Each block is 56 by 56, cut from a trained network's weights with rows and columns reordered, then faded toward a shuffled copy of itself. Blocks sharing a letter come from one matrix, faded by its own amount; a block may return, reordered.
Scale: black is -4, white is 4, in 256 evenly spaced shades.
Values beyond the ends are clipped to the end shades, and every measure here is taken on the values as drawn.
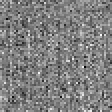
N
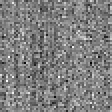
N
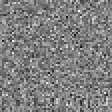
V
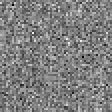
V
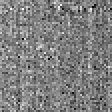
N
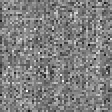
N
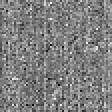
N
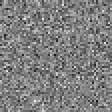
V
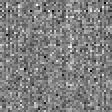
N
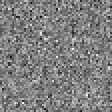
V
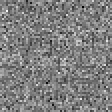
V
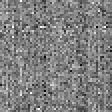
N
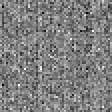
N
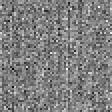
N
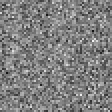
V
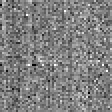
N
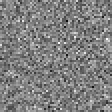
V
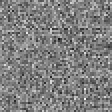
V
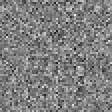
V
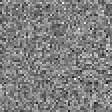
V
